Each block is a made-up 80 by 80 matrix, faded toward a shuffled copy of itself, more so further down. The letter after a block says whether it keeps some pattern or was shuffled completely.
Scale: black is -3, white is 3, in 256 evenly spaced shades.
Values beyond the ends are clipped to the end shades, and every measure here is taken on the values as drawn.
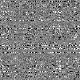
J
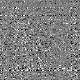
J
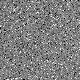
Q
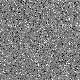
Q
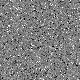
Q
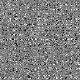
J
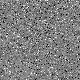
Q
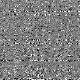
J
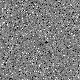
Q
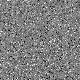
Q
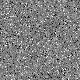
Q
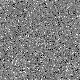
Q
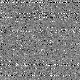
J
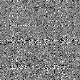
J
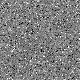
Q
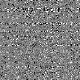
J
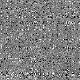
J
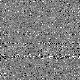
J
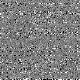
J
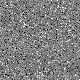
Q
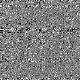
J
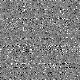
J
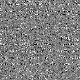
J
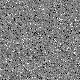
Q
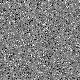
Q
